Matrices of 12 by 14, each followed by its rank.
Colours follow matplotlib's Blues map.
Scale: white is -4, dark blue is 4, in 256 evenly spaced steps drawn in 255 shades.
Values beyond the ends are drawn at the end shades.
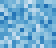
full rank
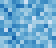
full rank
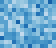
full rank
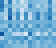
two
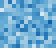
full rank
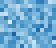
full rank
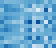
two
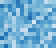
full rank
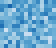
full rank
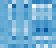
two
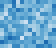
full rank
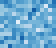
full rank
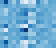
two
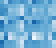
two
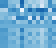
two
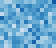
full rank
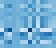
two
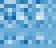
two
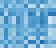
two
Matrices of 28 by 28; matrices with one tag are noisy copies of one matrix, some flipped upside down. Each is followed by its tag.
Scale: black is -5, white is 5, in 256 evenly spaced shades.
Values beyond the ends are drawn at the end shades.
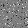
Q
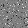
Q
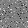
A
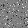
Q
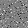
A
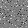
A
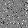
Q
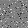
A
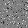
Q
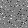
A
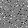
A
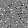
A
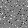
A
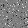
Q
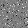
Q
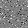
A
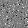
Q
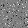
Q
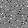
A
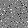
A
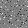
A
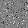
Q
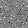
A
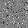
Q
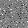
A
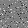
A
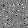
Q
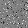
Q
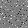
A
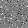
A
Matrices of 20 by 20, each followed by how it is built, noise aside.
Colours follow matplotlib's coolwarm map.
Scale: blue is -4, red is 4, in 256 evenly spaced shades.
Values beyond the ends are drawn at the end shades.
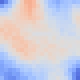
smooth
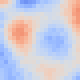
smooth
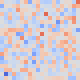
noise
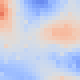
smooth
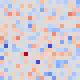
noise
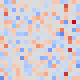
noise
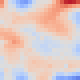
smooth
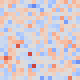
noise
